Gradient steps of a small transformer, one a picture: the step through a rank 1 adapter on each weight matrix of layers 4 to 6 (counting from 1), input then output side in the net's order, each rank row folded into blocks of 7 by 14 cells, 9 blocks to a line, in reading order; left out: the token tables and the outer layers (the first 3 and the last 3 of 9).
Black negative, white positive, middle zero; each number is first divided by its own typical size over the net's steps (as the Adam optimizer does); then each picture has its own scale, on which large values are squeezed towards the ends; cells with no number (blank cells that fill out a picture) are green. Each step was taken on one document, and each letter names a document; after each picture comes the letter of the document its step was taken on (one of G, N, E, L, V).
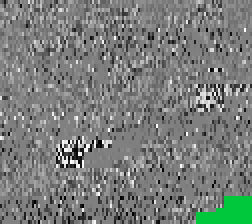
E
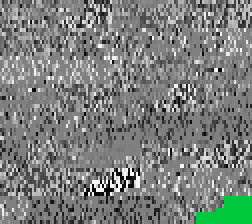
E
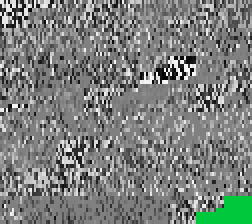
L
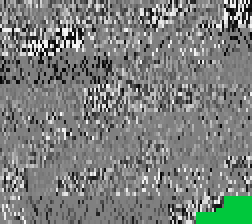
L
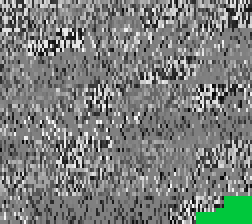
L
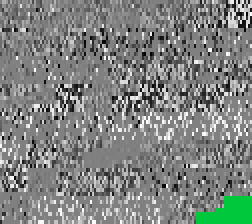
E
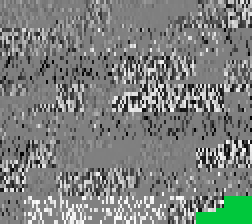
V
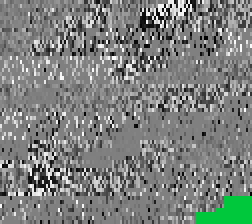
E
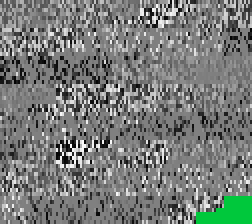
L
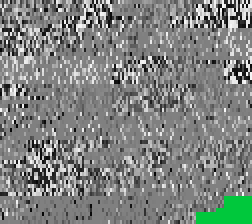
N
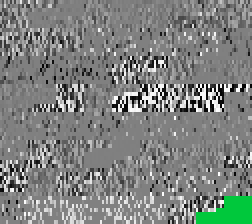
V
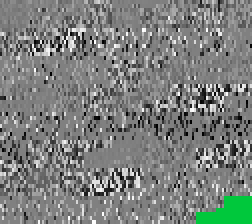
E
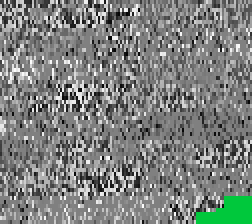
L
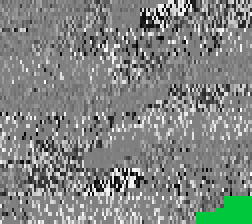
E
